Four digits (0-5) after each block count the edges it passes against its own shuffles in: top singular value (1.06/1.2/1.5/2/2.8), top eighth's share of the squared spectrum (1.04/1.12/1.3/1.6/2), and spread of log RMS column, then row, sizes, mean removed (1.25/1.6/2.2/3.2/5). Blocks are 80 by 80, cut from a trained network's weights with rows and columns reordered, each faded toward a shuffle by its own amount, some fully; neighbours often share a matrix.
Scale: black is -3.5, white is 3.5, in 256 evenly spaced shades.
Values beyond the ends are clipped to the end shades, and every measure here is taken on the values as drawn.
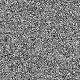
2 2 0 0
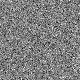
0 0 0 0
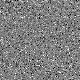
1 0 0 0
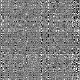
3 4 4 2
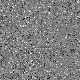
0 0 0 0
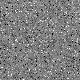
0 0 0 0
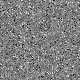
0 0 0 0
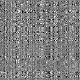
4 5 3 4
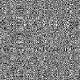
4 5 3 3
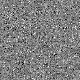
2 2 1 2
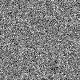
0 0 0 0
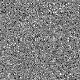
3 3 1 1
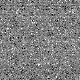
2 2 2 0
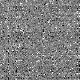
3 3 2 0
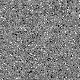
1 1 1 0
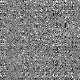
3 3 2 1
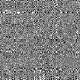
4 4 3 2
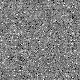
1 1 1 0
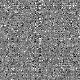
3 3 2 1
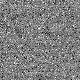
1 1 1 0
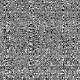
3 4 3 1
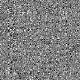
3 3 2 1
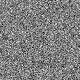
2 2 0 0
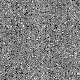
1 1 0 1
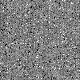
1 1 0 1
